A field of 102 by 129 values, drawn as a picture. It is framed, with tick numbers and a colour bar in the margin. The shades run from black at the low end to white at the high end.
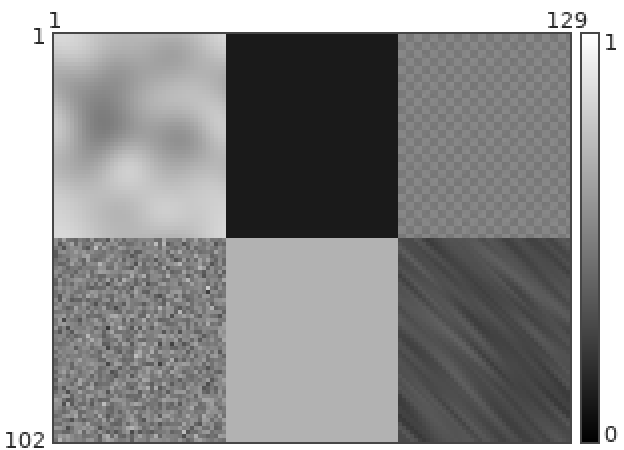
It is made of 2 by 3 panels. Panel 1,1: high, smooth. Panel 1,2: very low, flat. Panel 1,3: middling, checkered, faint in contrast. Panel 2,1: middling, fine-grained. Panel 2,2: high, flat. Panel 2,3: low, slanting down to the right, faint in contrast.
